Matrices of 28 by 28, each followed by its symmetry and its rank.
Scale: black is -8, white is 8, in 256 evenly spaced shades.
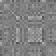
symmetric, rank three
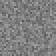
antisymmetric, full rank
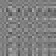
antisymmetric, rank two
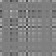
symmetric, rank one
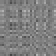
antisymmetric, rank two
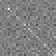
symmetric, rank five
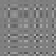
symmetric, rank one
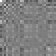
symmetric, rank three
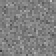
antisymmetric, full rank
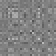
symmetric, rank three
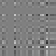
symmetric, rank one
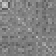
symmetric, rank five
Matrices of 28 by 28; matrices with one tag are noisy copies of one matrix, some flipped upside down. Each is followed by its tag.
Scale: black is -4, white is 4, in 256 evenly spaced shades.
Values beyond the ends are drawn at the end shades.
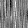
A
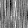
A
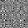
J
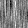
A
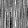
A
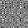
J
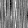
A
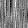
A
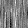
A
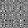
J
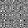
J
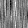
A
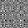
J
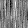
A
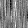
A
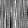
A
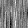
A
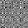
J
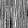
A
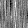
A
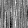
A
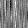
A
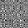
J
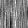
A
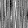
A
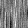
A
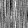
A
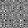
J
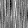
A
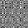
J
